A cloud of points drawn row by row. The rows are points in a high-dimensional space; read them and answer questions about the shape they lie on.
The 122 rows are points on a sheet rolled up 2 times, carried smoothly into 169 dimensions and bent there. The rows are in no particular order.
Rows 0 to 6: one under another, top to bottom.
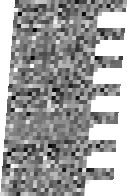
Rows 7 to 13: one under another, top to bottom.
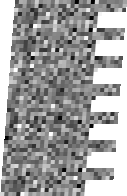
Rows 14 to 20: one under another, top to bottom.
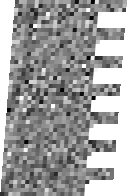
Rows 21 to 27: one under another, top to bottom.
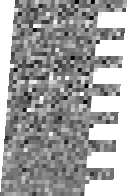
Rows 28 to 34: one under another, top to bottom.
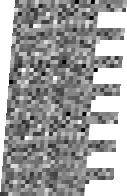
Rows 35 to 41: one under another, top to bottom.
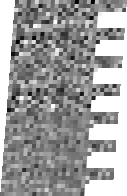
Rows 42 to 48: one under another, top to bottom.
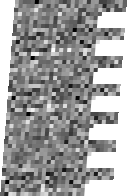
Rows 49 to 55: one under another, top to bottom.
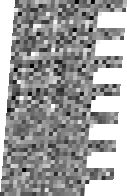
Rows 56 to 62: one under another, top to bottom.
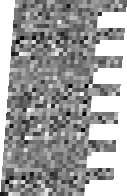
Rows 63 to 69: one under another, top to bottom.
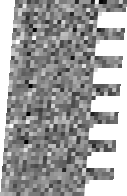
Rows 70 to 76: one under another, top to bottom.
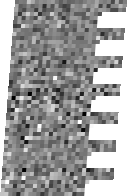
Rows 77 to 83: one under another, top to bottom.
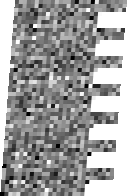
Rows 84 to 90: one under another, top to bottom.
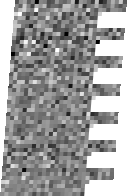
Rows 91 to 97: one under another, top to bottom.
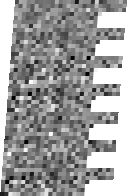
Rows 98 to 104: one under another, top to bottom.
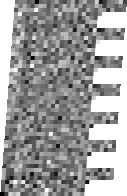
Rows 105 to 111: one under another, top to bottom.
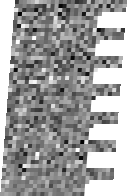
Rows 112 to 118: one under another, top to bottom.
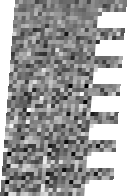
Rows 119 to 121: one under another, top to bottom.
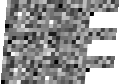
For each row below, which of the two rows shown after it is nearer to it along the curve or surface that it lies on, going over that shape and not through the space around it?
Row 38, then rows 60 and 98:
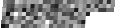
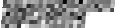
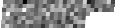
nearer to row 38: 60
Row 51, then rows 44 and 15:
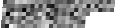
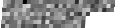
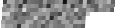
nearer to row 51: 44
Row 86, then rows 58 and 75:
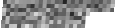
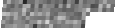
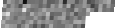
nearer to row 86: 75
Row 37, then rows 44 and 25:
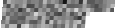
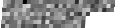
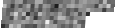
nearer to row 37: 25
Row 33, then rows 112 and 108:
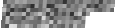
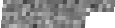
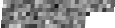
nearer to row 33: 108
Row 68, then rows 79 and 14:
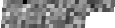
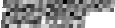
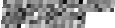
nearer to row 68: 14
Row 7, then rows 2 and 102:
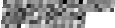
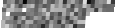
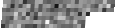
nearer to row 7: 2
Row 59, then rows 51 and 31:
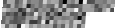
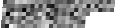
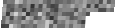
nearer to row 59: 51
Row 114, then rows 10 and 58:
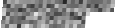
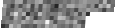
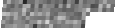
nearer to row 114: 10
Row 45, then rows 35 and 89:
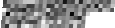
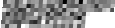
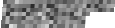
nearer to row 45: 35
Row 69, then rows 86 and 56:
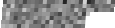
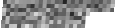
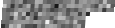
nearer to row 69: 86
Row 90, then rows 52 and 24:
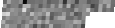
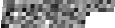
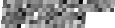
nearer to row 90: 24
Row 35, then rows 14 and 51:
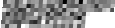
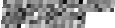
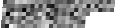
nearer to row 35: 14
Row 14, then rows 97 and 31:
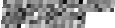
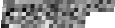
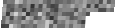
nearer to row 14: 97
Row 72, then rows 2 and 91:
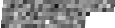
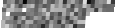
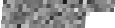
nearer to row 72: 2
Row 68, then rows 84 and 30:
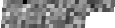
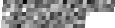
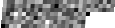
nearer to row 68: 84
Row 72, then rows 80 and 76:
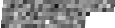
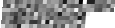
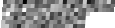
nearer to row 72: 76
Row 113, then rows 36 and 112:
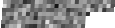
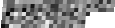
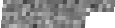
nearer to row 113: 112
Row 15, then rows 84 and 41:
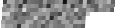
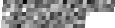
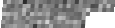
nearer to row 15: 41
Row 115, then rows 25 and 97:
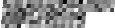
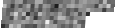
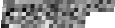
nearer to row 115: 97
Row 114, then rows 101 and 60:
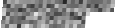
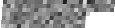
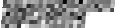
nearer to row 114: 101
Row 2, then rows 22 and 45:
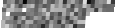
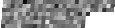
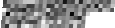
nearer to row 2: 22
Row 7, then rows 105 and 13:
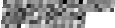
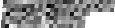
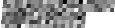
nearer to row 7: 13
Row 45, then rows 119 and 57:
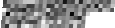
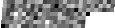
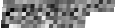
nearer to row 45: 57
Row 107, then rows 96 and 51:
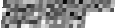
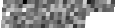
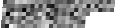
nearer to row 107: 51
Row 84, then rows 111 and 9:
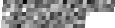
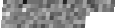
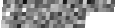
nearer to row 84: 9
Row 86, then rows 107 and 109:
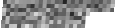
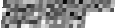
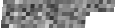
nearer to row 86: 109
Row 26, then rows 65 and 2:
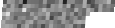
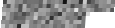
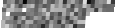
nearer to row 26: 65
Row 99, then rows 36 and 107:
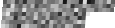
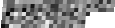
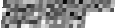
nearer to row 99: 107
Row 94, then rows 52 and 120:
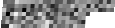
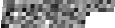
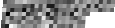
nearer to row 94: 52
